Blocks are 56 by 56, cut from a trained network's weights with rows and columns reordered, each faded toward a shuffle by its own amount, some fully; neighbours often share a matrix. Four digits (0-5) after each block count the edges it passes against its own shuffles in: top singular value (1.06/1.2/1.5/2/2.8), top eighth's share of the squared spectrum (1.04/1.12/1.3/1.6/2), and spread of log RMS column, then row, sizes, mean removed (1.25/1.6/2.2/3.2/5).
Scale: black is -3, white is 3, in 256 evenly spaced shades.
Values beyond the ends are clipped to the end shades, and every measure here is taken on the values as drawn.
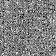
1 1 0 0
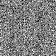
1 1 0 0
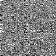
3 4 2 2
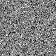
0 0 0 0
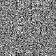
2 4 2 1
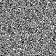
0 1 0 0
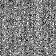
2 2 0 1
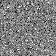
0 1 0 0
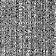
3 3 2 2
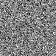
0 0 0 0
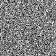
0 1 0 0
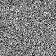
2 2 0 0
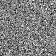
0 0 0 0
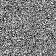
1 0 0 0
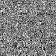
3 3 1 2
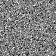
0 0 0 0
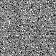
0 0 0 0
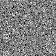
1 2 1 0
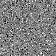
1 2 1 0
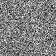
1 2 0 0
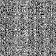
3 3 0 2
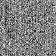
2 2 0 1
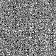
1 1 0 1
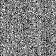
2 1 0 0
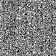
2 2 0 1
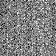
2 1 0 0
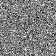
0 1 0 0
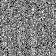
1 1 0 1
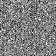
1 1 0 0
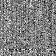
2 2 0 2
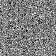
1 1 0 0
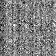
3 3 0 2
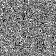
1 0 0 0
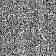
1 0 0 0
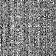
3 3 1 2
